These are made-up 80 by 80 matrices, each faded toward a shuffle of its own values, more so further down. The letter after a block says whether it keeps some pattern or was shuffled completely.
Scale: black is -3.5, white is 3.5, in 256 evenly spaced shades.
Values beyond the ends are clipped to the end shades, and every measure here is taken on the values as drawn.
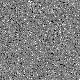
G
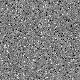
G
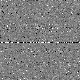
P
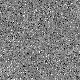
G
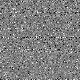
P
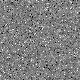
G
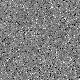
G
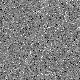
G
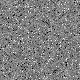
G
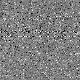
P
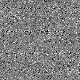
P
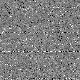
P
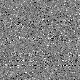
P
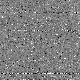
P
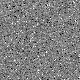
G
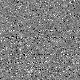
P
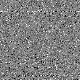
P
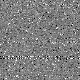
P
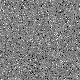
G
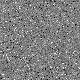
G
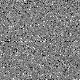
P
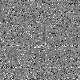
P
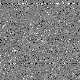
P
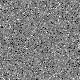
G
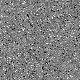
G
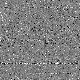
P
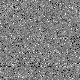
P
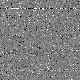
P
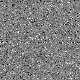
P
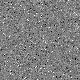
G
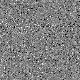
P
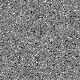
G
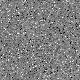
G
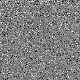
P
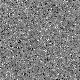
G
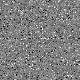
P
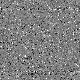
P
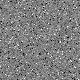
G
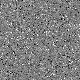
G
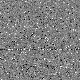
P
